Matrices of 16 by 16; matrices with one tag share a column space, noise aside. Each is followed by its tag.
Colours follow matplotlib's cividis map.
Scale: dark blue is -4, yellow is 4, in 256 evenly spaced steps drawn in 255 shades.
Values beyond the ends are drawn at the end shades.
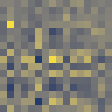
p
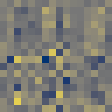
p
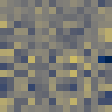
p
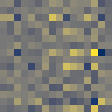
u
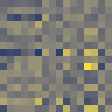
u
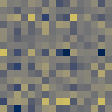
u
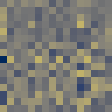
p
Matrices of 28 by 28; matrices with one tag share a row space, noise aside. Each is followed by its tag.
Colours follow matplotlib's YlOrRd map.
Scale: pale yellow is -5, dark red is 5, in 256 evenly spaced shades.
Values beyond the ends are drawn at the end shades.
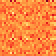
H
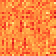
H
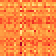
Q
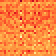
Q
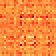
Q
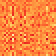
H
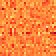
H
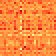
Q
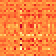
Q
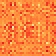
H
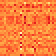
Q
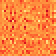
H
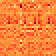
Q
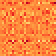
H
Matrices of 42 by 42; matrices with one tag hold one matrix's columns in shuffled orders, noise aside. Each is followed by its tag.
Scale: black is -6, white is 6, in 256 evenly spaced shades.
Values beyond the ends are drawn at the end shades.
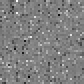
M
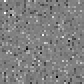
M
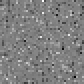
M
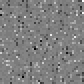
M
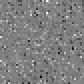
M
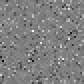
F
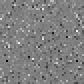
F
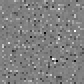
F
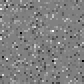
F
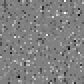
M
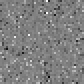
M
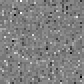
M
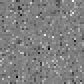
M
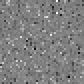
M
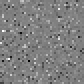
F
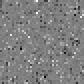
M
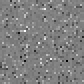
F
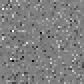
F
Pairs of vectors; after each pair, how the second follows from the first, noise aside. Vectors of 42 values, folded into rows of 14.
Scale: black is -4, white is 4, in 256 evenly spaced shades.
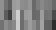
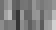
negated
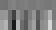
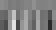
negated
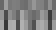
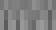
shrunk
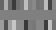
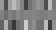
negated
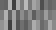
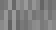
shrunk
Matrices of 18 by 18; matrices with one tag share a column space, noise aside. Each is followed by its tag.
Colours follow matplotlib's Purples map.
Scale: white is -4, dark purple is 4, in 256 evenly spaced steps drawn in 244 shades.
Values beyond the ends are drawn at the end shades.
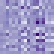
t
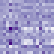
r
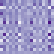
t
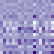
r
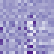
r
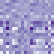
r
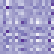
t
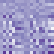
r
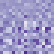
r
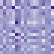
t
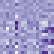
r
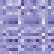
t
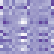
t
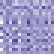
t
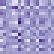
t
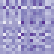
t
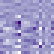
r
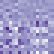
r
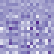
r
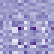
r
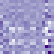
r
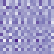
t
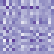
t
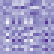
t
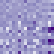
r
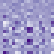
r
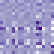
r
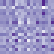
t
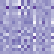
t
